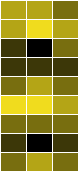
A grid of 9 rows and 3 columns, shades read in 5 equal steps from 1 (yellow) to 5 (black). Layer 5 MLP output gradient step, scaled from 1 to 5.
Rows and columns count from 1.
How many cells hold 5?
2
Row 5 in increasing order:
2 3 3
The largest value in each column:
4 5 4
